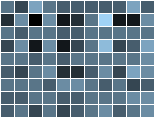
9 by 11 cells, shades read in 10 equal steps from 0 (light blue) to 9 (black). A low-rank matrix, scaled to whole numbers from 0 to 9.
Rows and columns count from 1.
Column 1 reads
4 7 4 6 4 5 4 5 5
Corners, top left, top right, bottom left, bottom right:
4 5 5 3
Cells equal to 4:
35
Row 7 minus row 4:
-2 1 -4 2 -5 -3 0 4 -2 1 3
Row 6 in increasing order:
2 3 3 3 4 5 5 6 6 7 7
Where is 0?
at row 2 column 8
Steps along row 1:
up down up up same same same same down up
